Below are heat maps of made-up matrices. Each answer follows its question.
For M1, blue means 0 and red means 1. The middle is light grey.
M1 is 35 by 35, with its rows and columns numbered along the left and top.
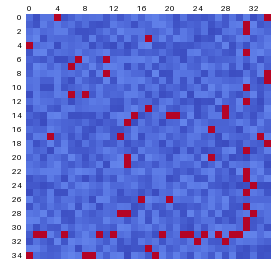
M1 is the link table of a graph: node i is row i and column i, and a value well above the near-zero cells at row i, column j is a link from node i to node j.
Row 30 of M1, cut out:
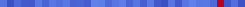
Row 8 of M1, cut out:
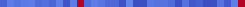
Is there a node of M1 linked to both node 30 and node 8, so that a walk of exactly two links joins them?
no
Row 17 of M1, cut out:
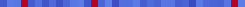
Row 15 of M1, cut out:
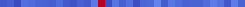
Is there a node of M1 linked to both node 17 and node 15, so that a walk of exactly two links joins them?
no
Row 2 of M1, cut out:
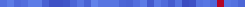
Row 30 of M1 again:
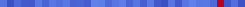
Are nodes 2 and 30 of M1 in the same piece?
yes
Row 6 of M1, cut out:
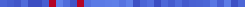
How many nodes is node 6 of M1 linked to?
2
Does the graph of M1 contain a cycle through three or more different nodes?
no
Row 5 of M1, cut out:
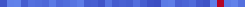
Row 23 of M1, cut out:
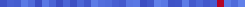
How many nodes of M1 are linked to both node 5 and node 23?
1
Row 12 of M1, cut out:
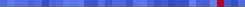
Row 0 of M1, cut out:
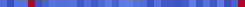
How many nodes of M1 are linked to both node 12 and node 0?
0
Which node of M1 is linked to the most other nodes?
node 31
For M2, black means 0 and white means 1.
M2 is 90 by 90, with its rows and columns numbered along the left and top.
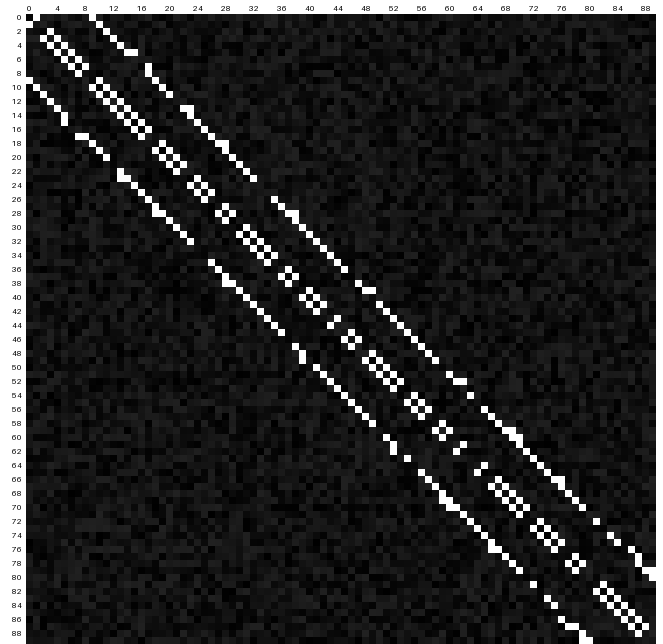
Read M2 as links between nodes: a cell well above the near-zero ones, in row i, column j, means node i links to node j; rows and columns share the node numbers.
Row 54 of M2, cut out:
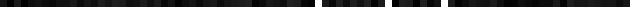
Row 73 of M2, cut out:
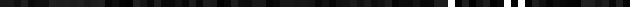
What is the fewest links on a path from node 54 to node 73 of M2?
3
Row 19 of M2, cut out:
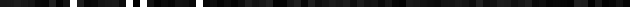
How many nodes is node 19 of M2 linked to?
4
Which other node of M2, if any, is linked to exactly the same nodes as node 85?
none
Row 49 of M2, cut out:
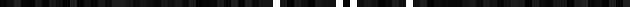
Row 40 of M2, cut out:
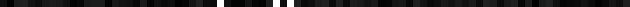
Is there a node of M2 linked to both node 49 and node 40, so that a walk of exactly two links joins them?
yes
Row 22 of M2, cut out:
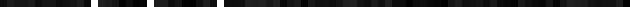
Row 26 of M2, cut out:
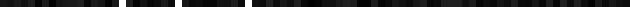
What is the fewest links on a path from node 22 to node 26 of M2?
5
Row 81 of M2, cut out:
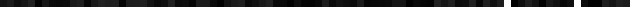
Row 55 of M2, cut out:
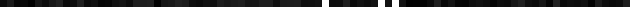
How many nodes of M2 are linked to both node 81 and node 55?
0
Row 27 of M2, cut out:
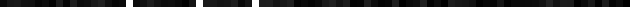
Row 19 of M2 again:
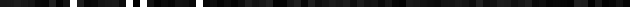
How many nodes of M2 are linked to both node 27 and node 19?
2
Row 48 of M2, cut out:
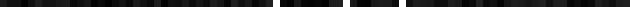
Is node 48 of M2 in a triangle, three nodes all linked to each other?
yes
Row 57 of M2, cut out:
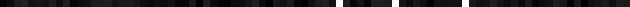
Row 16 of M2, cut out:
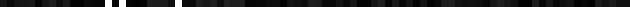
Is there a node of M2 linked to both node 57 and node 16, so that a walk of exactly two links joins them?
no
